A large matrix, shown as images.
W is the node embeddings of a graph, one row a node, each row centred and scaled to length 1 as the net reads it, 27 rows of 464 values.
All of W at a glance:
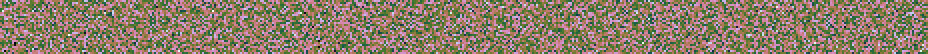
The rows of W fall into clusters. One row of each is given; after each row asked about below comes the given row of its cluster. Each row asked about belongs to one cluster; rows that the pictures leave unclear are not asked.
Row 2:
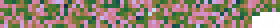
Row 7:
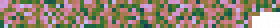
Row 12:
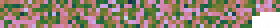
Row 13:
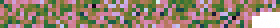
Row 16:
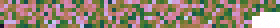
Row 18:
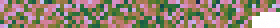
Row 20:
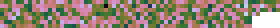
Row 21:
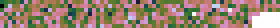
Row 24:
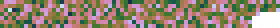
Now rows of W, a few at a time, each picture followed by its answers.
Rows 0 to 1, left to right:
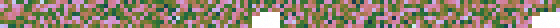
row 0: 20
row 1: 16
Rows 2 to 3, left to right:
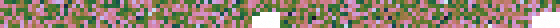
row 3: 7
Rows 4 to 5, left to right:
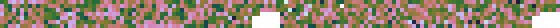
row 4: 13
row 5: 24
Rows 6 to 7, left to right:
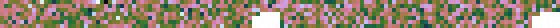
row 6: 18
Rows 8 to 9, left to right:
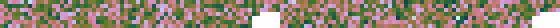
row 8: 12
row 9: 24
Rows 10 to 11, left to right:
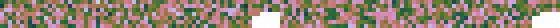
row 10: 21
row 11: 2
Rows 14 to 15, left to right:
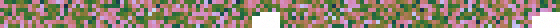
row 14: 2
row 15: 7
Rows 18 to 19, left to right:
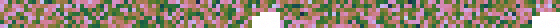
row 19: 12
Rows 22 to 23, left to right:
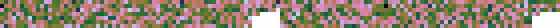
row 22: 16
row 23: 20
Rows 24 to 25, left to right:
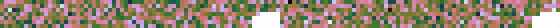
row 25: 18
